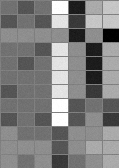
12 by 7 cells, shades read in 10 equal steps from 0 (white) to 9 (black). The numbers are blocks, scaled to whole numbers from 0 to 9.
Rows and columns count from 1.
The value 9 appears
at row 3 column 7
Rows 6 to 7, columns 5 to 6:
4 8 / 4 7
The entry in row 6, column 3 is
5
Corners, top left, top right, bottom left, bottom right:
5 2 4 3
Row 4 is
5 5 6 1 4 8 3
